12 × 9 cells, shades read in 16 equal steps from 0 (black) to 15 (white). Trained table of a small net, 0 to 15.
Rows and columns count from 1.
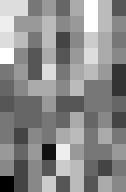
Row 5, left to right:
7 9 5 13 7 10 11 9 3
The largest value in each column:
15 13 10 13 14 11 15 11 9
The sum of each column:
104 88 88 105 90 114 111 104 75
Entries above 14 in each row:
1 1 0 1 0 0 0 0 0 0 0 0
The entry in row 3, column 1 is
13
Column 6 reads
10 9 8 9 10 11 5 10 11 9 11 11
